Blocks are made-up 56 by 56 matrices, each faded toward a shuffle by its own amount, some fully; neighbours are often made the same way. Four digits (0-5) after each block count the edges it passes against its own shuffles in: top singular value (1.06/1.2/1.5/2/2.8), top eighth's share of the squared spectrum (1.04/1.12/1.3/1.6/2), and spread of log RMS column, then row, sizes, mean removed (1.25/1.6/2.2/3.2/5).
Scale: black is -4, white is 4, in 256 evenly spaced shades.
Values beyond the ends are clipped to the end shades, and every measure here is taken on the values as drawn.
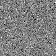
0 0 0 0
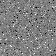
0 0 0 0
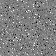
0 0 0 0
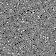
0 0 0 0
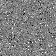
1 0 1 0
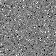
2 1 0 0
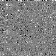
3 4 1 2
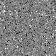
1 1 0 0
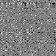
3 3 1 2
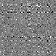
4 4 2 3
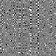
4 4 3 2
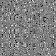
4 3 2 1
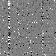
4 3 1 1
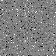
2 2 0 0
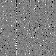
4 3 1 0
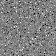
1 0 0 0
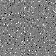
3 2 1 0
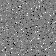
0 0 0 0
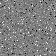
1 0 0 0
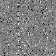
3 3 1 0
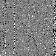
2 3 3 0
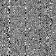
2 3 3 0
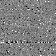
3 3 0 1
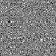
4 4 2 2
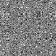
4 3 2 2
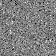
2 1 0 0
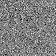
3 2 0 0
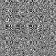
4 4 2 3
